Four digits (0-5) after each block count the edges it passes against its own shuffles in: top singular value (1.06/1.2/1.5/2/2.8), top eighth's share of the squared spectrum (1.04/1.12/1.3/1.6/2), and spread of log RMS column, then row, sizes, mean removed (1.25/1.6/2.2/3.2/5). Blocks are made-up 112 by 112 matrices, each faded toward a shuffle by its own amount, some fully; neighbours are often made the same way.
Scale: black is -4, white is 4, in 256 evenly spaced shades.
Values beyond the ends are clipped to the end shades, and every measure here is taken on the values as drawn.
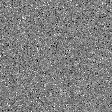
0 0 0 0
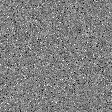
0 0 0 0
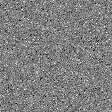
0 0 0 0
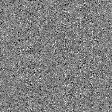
1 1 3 0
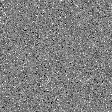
0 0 1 0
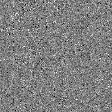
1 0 2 0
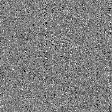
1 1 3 0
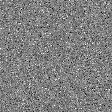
0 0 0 0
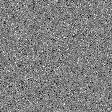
0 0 0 0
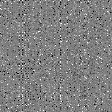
4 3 2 1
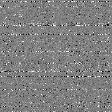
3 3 2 3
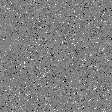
1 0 0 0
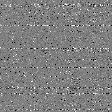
2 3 2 3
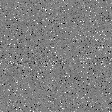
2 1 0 1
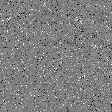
3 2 0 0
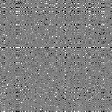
5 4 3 3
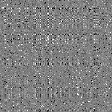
5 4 2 2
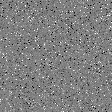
0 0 0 0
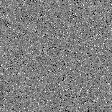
1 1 0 0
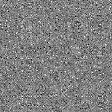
4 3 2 2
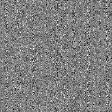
1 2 4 0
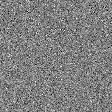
0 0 1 0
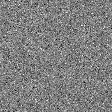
0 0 1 0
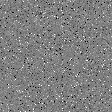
2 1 0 0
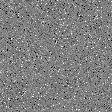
2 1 0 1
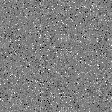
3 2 1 0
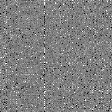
4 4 3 2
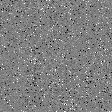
2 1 0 0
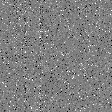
3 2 1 0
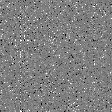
3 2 1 1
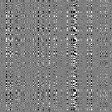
5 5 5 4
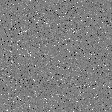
1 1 0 0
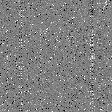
3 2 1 0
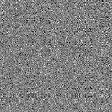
4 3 2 2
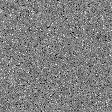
1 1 0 0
